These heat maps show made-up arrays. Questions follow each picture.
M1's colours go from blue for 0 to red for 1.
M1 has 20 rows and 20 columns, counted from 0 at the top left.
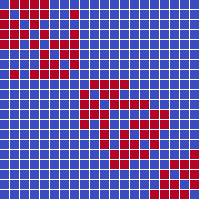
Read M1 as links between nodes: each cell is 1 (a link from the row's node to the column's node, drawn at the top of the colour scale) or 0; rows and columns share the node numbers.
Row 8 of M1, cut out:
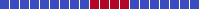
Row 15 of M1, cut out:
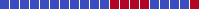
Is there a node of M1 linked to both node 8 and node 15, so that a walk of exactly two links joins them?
yes
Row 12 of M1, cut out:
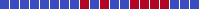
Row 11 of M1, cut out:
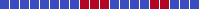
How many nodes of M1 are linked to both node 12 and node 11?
4
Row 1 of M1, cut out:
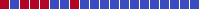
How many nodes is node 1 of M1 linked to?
5
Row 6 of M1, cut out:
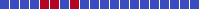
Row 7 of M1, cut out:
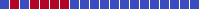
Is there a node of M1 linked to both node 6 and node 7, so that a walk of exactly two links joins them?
yes
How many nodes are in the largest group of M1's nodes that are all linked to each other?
4
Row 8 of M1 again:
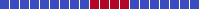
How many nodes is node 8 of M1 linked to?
4
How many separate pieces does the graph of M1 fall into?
2
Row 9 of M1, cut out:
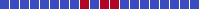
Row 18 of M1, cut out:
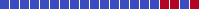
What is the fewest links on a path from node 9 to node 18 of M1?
3
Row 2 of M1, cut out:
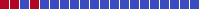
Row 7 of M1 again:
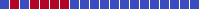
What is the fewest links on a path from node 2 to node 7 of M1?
2
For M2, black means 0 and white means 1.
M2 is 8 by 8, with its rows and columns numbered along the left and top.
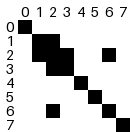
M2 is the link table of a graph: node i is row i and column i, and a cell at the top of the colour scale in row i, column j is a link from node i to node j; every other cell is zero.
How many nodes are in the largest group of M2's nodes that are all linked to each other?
7
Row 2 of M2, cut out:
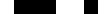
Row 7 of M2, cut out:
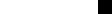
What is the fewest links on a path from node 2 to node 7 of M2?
1
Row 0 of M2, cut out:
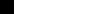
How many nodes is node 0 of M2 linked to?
7
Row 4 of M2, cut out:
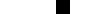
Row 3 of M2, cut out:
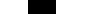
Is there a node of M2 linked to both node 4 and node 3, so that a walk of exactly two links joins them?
yes
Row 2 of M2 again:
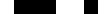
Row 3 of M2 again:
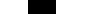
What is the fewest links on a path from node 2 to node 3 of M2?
2
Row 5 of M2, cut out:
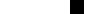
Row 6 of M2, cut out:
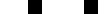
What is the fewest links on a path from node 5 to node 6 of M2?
1
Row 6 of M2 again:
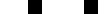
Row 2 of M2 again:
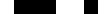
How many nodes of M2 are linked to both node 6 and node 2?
4
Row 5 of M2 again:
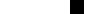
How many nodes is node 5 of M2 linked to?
7
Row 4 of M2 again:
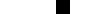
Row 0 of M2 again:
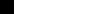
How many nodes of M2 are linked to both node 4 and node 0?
6
